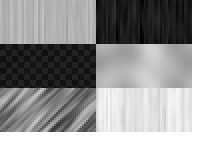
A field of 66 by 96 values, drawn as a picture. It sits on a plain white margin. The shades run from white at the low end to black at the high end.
The table splits into 3 rows of 2 panels. Panel 1,1: low, streaked downward, faint in contrast. Panel 1,2: very high, streaked downward, faint in contrast. Panel 2,1: very high, checkered, faint in contrast. Panel 2,2: low, smooth. Panel 3,1: middling, slanting up to the right, strong in contrast. Panel 3,2: very low, streaked downward, faint in contrast.
